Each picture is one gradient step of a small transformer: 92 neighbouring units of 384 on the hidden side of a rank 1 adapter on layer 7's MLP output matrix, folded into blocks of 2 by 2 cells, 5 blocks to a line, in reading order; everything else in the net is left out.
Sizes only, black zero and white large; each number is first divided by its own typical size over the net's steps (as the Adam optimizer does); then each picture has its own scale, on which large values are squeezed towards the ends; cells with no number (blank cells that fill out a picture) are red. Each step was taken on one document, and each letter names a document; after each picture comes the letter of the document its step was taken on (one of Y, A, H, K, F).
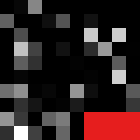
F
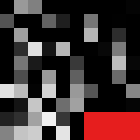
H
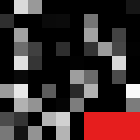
F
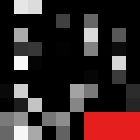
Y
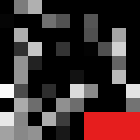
H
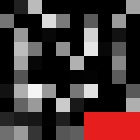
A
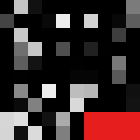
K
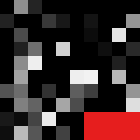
Y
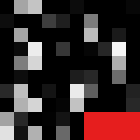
H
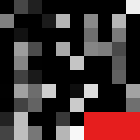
A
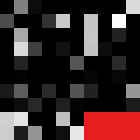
A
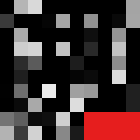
K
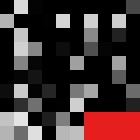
A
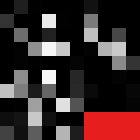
H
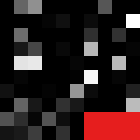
Y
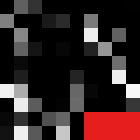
F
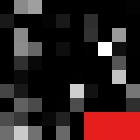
F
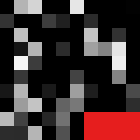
H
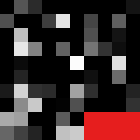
A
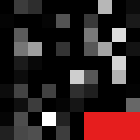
Y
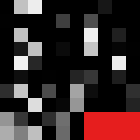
Y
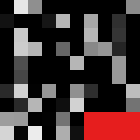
A
